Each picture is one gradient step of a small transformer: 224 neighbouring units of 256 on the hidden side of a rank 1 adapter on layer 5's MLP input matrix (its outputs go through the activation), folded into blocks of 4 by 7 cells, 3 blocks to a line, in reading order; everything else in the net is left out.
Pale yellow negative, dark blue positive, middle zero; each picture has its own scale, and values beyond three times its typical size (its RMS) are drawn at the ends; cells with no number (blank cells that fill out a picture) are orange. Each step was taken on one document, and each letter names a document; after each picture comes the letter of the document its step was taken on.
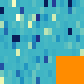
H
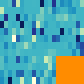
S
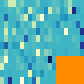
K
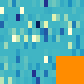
H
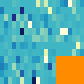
S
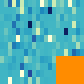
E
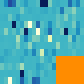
E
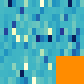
E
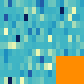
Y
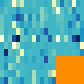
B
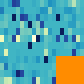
B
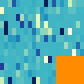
H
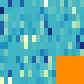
S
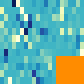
S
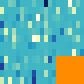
H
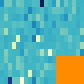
K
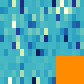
B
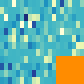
S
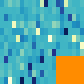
K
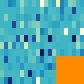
K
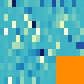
K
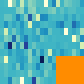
Y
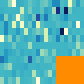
B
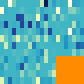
H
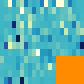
K
